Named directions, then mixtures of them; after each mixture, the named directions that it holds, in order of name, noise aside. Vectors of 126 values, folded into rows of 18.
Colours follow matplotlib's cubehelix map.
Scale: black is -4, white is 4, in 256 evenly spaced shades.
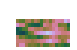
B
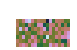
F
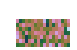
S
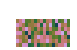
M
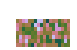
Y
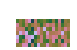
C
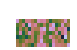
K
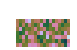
F, M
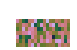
Y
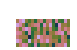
M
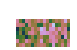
B, K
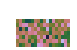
F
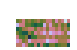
B, M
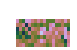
B, F, K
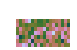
B, C, F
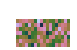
K, M, Y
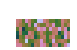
K, S, Y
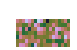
F, K, Y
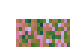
F, M, Y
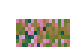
C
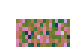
M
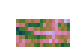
B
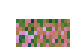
C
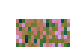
S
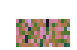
F, S
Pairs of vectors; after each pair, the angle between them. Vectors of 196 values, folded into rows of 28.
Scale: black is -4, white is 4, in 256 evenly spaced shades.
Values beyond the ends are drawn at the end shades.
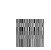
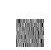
orthogonal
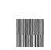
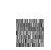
orthogonal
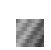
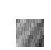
nearly parallel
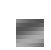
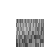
partly opposed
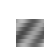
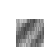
nearly parallel
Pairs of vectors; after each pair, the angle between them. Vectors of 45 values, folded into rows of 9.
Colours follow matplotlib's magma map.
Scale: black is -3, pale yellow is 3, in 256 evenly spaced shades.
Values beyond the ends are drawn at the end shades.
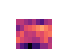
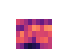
nearly parallel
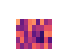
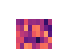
orthogonal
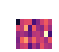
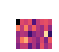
nearly parallel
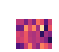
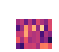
nearly parallel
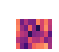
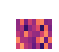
orthogonal
